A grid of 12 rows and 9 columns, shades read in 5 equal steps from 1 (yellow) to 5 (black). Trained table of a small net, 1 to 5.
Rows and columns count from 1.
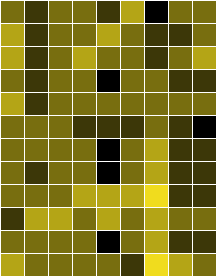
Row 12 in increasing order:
1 2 2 3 3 3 3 3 4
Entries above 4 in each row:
1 0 0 1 0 1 1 1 0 0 1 0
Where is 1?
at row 9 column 7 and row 12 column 7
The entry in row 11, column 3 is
3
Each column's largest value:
4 4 3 4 5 4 5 4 5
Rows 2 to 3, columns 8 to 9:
4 3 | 3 2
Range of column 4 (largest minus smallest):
2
